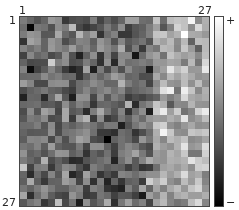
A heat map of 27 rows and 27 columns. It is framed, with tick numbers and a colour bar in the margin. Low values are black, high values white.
No regular stripes run through it. The values follow a bell shape. The right part is higher, past a seam about 70% of the way across.
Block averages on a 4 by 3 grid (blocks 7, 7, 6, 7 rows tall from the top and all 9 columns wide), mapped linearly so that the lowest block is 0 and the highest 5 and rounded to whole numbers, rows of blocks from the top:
115 | 015 | 105 | 105
